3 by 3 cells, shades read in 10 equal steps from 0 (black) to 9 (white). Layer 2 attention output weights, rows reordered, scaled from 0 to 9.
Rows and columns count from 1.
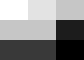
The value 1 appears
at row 2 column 3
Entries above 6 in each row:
3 2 0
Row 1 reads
9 8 7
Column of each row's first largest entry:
1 1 1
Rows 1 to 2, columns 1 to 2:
9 8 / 7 7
